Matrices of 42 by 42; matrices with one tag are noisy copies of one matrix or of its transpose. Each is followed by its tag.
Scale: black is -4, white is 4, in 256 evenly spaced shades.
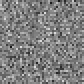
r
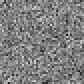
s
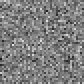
r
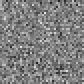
r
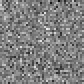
r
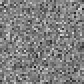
s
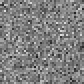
s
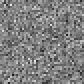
s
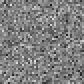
s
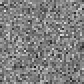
s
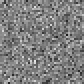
s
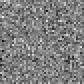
r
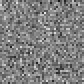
r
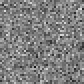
s
